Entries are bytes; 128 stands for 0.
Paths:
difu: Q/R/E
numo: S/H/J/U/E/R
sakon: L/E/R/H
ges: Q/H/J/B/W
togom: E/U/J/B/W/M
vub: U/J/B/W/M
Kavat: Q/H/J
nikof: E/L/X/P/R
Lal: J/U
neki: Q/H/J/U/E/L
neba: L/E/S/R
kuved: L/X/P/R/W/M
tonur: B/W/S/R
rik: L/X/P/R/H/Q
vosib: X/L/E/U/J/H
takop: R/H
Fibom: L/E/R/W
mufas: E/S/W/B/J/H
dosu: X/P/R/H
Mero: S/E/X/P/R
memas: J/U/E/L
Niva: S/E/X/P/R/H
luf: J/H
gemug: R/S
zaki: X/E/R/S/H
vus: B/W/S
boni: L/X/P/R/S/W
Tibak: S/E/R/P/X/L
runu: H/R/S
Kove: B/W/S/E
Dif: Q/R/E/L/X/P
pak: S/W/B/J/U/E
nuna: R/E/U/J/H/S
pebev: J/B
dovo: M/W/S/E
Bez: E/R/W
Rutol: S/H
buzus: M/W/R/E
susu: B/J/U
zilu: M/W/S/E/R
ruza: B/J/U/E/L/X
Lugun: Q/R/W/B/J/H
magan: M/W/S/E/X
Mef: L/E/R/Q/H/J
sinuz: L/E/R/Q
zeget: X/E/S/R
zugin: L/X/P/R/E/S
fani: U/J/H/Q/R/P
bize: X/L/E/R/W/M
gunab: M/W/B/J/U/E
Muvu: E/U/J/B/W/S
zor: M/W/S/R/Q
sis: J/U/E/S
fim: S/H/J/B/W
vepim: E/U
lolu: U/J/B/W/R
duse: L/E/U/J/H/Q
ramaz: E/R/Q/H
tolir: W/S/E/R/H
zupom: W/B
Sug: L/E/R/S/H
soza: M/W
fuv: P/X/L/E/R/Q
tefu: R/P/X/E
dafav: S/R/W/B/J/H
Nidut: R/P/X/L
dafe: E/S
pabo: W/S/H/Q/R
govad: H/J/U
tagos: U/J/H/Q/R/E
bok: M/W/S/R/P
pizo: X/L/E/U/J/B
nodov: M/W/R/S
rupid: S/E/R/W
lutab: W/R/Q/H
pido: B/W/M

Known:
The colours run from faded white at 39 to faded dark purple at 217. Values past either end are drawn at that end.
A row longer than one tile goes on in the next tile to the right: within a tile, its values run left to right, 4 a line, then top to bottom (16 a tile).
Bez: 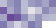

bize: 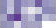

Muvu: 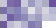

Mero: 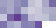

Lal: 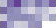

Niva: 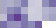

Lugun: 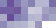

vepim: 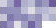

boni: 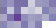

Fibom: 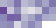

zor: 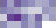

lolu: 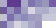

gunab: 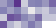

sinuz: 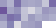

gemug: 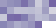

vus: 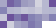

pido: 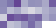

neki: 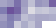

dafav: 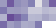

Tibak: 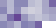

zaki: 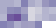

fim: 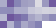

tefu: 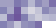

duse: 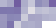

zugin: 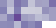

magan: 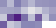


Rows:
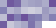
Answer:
zupom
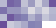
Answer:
pak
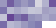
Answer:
tonur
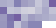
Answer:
neba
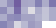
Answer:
pizo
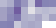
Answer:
vosib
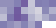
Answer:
dosu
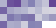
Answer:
pebev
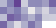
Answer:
togom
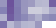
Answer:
ges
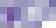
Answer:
ramaz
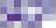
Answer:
buzus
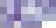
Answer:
nikof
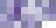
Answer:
fuv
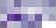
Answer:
dovo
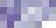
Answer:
Mef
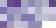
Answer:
susu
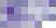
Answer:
Kavat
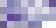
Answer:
mufas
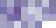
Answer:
Dif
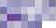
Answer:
rupid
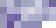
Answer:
Sug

